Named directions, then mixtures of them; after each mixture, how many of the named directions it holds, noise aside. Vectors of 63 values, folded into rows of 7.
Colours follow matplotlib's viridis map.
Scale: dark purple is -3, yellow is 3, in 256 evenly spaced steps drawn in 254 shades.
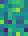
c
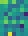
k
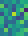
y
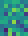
three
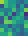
three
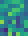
two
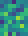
three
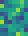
two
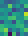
three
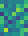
one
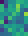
three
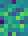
three
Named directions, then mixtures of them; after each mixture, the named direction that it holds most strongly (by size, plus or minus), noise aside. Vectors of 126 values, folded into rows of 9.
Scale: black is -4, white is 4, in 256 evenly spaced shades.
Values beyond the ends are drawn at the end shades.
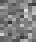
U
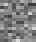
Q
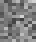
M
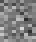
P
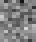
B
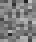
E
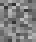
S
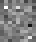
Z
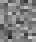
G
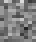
M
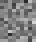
E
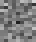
Q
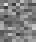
Q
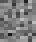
E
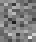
S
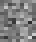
M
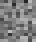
E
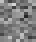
S
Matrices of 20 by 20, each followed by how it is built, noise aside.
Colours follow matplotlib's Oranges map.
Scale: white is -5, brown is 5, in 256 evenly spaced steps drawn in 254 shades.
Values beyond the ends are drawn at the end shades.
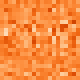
low rank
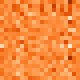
low rank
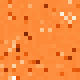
sparse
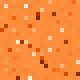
sparse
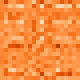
low rank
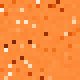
sparse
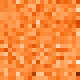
low rank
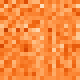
low rank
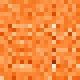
low rank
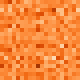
low rank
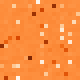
sparse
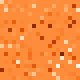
sparse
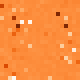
sparse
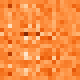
low rank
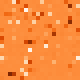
sparse
